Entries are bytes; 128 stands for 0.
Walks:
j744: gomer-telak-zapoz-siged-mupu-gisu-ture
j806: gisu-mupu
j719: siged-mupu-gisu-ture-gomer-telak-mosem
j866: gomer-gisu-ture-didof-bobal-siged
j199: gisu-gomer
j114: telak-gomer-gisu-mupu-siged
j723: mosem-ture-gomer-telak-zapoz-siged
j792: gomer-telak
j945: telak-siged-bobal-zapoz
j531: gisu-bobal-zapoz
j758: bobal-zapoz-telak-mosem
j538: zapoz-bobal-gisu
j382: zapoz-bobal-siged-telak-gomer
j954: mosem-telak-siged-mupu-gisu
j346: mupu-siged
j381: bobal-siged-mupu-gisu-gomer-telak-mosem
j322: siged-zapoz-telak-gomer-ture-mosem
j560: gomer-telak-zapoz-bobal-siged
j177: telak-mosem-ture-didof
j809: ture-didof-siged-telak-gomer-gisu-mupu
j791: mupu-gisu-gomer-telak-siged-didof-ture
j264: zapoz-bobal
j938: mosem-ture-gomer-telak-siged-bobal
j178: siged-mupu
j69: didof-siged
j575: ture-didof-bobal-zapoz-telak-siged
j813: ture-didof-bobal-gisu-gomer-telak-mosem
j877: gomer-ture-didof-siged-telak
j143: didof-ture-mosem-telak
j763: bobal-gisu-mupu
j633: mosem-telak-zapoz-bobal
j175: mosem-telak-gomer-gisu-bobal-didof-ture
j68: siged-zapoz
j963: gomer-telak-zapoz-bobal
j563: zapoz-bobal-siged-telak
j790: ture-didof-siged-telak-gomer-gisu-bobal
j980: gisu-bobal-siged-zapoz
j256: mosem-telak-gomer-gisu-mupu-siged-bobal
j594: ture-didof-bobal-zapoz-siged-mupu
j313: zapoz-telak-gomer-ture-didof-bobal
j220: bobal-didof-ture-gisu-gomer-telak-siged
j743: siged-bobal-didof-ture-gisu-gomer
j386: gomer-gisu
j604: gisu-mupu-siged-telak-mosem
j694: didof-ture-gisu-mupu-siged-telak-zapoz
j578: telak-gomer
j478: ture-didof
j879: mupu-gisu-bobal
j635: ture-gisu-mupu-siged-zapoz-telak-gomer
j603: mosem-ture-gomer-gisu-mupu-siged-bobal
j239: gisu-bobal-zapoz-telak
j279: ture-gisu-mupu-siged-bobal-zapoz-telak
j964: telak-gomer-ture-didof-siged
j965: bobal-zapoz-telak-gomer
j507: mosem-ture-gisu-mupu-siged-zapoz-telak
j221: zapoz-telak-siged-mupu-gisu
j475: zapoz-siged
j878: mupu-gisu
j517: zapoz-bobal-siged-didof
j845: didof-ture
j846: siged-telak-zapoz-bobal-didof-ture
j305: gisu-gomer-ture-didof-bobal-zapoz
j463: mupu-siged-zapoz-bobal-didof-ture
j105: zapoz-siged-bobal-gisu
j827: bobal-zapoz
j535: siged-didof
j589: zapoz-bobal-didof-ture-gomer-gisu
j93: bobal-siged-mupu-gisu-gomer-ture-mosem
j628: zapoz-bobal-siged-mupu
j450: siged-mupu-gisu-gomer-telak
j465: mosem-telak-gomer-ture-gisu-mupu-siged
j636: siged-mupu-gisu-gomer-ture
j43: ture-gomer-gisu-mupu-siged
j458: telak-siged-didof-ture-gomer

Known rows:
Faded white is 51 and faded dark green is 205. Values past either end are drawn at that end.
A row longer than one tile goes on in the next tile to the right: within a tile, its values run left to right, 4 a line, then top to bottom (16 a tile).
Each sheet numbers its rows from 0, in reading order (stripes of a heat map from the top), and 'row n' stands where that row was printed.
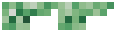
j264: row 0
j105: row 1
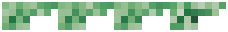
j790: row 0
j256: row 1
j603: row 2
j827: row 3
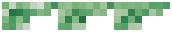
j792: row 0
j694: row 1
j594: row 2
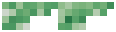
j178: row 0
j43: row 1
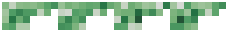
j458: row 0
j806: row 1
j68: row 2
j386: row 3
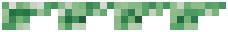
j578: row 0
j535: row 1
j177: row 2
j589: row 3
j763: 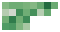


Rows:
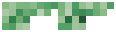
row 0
j809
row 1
j531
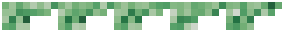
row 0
j945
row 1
j517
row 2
j313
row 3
j346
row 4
j879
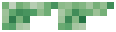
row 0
j382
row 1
j507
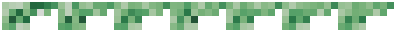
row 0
j845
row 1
j538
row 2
j635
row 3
j758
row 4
j560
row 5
j964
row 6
j954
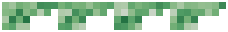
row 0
j93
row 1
j628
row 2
j878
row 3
j877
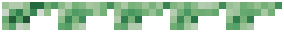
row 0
j478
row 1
j450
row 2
j723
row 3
j563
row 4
j221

